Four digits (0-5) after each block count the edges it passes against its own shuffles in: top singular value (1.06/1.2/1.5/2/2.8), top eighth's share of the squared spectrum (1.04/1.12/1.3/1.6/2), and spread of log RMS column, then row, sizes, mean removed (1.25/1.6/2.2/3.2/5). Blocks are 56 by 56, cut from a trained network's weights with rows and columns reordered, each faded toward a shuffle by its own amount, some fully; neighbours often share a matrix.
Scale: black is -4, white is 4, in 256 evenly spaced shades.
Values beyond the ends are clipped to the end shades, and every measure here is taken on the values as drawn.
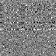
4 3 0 2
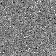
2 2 0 0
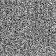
2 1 0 0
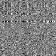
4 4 0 2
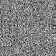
2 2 0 1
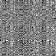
4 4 1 3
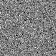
0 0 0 0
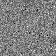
0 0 0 0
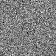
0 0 0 0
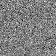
0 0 0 0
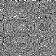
4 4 1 1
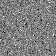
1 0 0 0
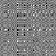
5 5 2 2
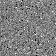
2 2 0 0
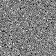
0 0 0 0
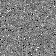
0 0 0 0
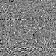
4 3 0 2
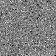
2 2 0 1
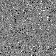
2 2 0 1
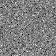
2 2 0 0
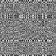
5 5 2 3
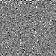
3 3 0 1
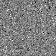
1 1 0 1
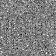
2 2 0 1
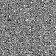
2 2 0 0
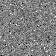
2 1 0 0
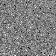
2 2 0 0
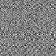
4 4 2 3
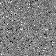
2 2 0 0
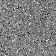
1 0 0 0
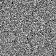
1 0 0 0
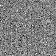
2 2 0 0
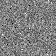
2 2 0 0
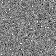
1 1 0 0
